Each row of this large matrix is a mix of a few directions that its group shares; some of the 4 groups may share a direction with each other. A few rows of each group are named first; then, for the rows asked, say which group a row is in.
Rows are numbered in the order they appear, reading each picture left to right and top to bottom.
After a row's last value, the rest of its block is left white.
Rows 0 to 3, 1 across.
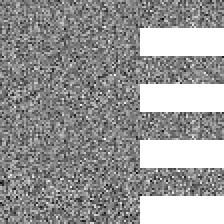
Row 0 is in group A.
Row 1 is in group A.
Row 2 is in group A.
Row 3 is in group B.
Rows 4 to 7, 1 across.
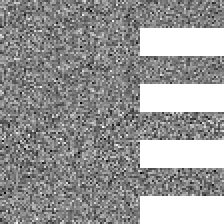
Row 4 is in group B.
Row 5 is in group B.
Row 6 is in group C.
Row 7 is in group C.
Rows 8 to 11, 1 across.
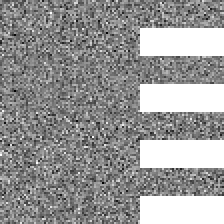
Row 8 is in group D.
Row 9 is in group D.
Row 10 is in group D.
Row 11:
C
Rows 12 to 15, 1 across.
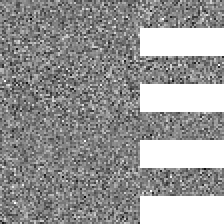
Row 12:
A
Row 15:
D
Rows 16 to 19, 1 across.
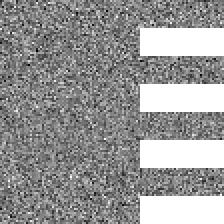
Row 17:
C
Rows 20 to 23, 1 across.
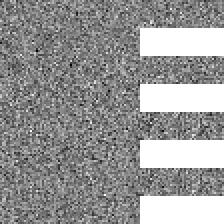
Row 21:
A
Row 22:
A
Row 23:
A
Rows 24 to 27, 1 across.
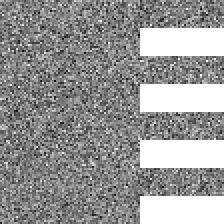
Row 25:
C
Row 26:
B
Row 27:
A
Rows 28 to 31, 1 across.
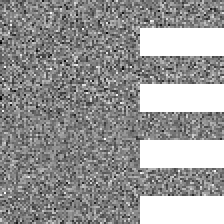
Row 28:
D
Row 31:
C
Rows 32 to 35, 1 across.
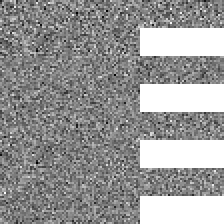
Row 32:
D
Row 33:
A
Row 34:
D
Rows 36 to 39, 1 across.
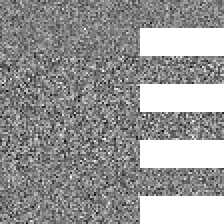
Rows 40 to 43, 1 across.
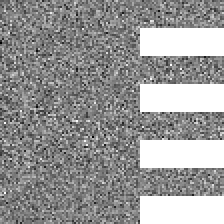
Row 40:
D
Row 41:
D
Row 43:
C
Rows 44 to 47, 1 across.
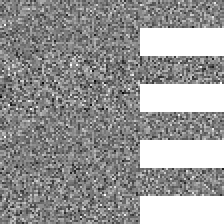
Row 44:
C
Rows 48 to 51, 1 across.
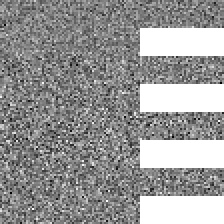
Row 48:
C
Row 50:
B
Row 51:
D
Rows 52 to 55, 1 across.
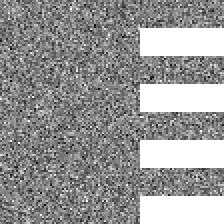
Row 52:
A
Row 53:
D
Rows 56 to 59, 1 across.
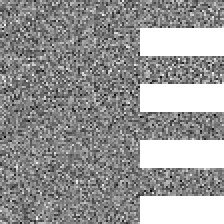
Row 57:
B
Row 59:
D
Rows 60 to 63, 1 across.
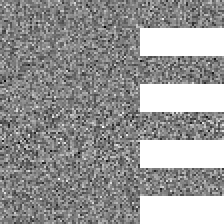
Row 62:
C
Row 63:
B
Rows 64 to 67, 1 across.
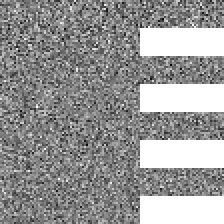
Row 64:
A
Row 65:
D
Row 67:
B
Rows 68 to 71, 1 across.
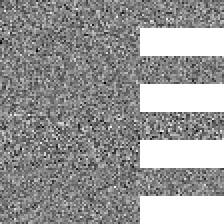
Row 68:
D
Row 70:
B
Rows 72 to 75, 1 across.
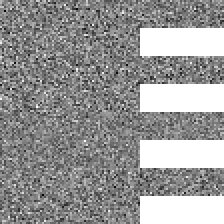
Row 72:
D
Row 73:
D
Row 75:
A
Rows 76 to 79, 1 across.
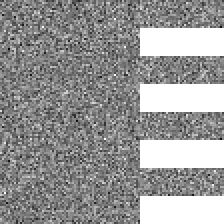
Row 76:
A
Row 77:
A
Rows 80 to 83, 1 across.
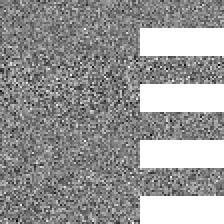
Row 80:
D
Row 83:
B
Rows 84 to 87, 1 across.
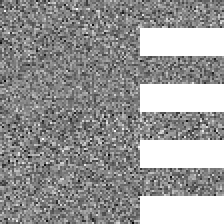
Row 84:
D
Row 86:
A
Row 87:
B
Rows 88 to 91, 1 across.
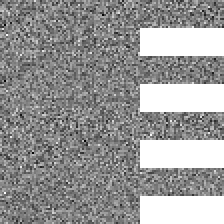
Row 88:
C
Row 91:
B
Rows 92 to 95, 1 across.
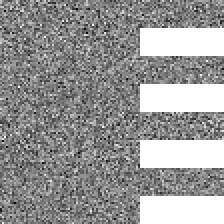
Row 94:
C
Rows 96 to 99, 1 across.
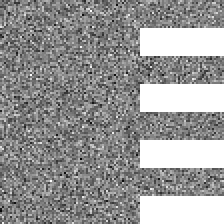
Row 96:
B
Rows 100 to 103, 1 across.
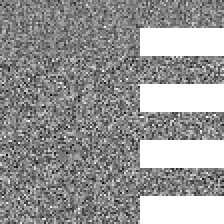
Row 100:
A
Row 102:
C
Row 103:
C
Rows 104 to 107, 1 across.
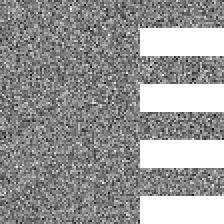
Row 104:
A
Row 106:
B
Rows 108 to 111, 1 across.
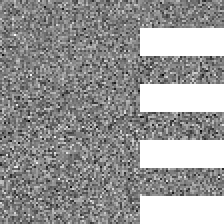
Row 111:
B
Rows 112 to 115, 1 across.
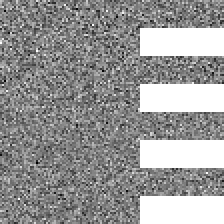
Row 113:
C
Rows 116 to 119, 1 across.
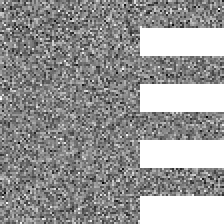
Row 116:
B
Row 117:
D
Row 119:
C
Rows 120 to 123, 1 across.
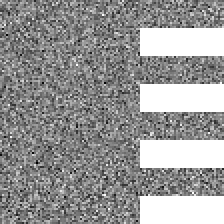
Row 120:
C
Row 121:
A
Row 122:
D
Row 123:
A
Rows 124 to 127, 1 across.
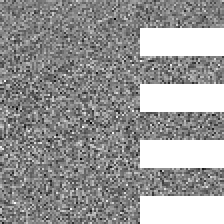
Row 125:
B
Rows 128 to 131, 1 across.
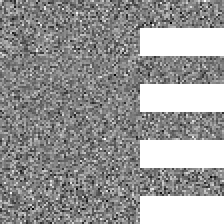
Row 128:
D
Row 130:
A
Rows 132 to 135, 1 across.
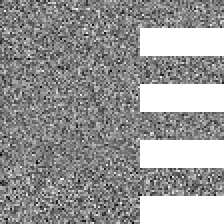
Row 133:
B
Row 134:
D
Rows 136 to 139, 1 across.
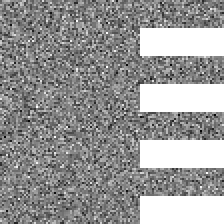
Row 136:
D
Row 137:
D
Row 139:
C
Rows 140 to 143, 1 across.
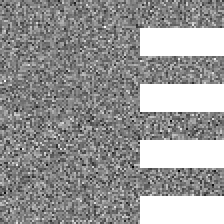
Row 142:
B
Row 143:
B
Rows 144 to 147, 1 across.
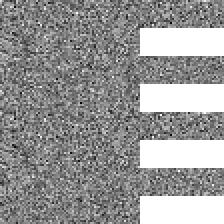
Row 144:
D
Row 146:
D
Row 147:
B
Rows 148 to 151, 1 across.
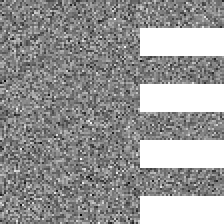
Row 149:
B
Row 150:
B
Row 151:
B
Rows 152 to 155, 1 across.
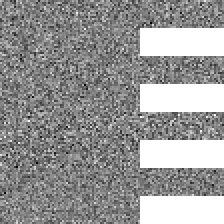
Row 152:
D
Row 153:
D
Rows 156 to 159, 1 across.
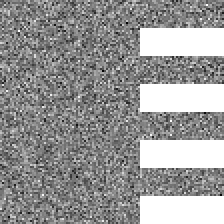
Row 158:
D
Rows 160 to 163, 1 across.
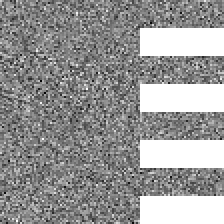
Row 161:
D
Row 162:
A
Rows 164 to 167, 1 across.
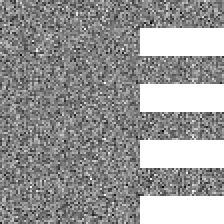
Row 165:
A
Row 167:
A
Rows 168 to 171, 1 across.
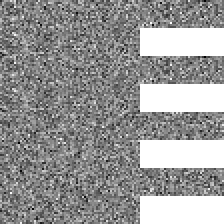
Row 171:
D
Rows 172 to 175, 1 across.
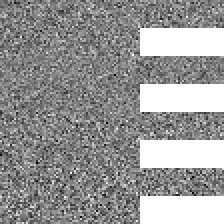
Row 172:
B
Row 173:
A
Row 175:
A
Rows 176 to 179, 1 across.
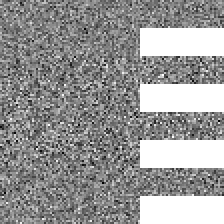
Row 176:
D
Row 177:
A
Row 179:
C
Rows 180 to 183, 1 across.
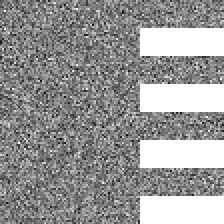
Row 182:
C
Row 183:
C
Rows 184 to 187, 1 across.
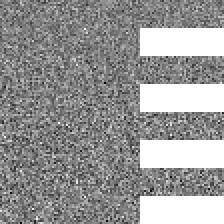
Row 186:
B
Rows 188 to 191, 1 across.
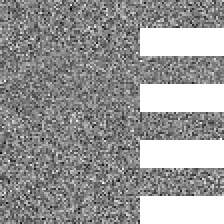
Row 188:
A
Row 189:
B
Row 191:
C
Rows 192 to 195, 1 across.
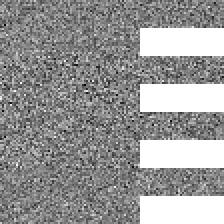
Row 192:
C
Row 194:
B
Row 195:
A
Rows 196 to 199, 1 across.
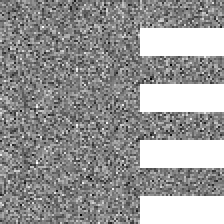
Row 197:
D
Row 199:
B
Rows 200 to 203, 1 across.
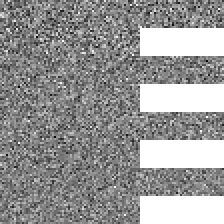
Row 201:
C
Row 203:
A
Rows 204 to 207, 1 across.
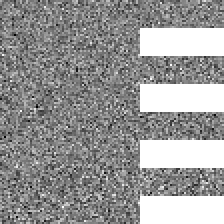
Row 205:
D
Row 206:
C
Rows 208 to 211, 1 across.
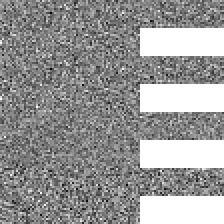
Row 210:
B
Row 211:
D
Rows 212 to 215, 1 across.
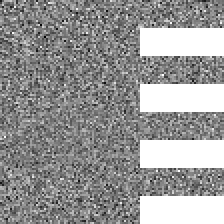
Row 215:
B
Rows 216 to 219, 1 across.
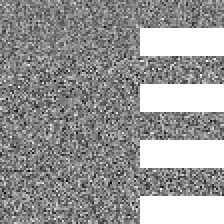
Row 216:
A
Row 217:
C
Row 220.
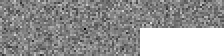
